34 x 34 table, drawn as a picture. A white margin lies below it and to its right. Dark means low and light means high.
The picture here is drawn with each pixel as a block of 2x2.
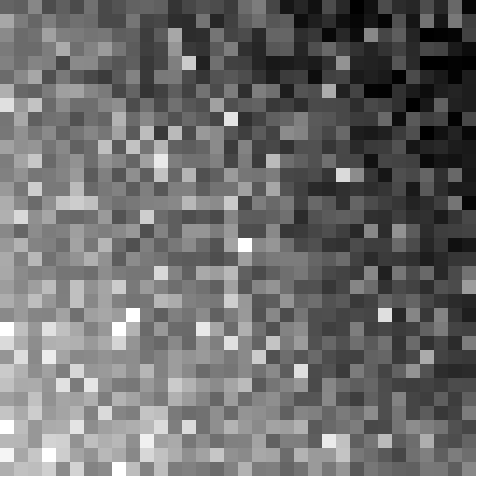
Ninth with the highest average: bottom left. Stripes: none. Mirror symmetry: none. Slope: up to the bottom left. Ninth with the lowest average: top right.
